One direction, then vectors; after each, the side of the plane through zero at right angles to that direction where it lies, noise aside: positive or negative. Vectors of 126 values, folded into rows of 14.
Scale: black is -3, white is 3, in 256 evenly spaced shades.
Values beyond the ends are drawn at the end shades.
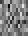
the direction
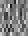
negative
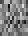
positive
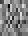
positive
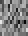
positive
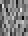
negative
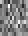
negative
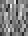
positive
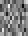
negative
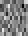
negative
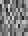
negative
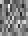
negative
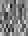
negative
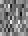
negative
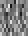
negative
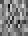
positive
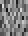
negative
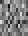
positive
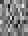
positive
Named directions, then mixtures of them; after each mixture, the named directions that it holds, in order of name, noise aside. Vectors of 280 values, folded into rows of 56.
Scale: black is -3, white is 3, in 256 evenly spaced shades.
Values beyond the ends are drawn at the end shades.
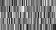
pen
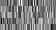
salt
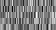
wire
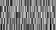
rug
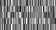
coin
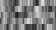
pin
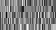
pen, wire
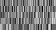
wire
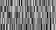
rug, salt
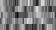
pin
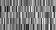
coin, rug, wire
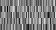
coin, pen, rug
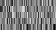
pen, rug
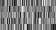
pen, salt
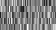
pen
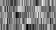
pen, pin, rug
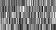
coin, pen, wire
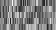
pen, pin, wire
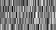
wire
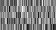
pen, rug, salt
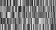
coin, salt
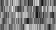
pin, wire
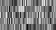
pen, pin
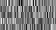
salt
